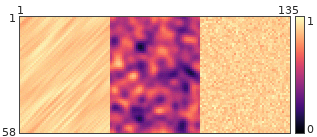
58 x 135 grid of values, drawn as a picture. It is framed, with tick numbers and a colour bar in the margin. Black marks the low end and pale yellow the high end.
The table splits into one row of 3 panels. Panel 1,1: very high, slanting up to the right, faint in contrast. Panel 1,2: middling, blotchy, strong in contrast. Panel 1,3: very high, fine-grained, faint in contrast.
